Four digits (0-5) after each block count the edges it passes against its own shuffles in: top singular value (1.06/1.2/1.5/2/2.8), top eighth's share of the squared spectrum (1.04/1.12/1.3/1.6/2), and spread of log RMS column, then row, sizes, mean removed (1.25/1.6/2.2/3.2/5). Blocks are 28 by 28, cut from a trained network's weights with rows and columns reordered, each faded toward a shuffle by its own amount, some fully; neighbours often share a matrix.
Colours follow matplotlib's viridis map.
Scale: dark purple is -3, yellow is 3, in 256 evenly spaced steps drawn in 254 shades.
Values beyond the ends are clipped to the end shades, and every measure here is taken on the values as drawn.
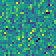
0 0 0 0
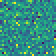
2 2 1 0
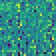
3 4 2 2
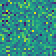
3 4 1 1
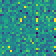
3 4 1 0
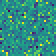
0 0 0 0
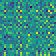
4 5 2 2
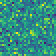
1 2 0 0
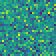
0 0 0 1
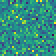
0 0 0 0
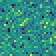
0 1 0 0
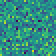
2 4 1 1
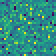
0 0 0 0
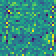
3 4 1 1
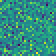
0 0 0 0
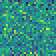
2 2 0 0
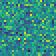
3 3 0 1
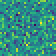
2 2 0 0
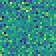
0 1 0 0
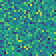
2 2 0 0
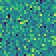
1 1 1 0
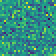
1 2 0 0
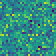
0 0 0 1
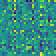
3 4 2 1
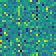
3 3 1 0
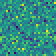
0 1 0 0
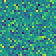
1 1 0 0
